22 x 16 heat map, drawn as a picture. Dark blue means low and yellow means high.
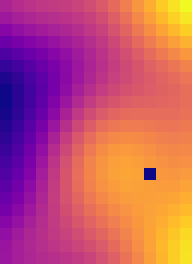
No regular stripes run through it. A single lone cell is far lower than the cells round it. There is an overall slope up to the right. The ninth with the lowest average is the middle left. The bottom right is the smoothest part.
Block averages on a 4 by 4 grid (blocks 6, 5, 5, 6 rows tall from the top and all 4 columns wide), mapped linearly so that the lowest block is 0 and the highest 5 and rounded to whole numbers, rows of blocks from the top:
1 2 3 5 | 0 2 3 4 | 1 3 4 4 | 2 3 4 5
